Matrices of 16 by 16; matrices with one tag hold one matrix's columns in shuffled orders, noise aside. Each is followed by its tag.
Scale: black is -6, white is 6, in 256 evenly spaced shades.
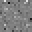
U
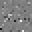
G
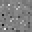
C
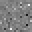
C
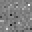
C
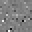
G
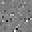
G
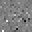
G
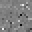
C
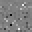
C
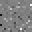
C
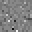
G
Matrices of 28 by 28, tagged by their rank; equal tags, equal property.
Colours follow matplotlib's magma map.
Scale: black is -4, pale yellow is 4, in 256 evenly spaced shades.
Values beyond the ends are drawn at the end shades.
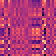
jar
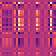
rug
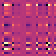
rug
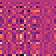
jar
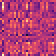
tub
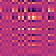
rug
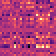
tub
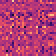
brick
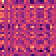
tub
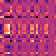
jar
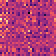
brick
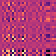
jar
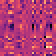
tub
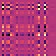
rug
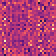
brick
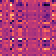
jar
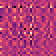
tub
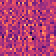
brick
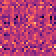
brick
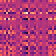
jar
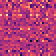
brick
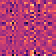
tub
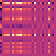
rug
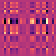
rug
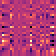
jar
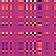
rug
